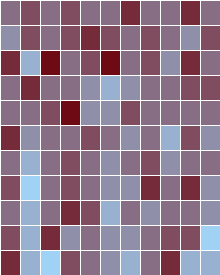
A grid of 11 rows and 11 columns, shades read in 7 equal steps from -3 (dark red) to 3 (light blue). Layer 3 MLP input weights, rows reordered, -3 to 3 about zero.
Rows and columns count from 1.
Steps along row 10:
up down up down up same down down same up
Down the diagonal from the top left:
0 -1 -3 0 1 0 0 -2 0 -1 2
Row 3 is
-2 2 -3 0 -1 -3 0 -1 1 -2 0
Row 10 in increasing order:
-2 -1 -1 -1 0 0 1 1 1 2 3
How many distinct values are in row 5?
4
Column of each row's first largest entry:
1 1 2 6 5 9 2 2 2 11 3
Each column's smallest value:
-2 -2 -3 -3 -2 -3 -2 -2 -2 -2 -1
